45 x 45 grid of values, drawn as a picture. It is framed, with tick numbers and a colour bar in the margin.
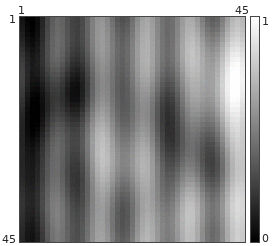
The top right is the ninth with the highest average. The values follow a bell shape. Stripes running up and down repeat 5 times from left to right. No lone cell stands out from its neighbours. The field climbs toward the right.
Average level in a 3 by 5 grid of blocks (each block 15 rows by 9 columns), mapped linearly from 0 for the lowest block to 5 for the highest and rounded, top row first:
0 2 3 3 5 | 0 2 3 2 4 | 1 2 3 4 4
